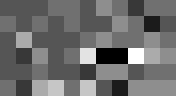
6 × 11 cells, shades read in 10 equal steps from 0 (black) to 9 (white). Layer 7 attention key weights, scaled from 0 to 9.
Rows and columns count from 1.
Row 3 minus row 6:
-1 4 -3 -4 -1 -3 2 3 -1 0 -1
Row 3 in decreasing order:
6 5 5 4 4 4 4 3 3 3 3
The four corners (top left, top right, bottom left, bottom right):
3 4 4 5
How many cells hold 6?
3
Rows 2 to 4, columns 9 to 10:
4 1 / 4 5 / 9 6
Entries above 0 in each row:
11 11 11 9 11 11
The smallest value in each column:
3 2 3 3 3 2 0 0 2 1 3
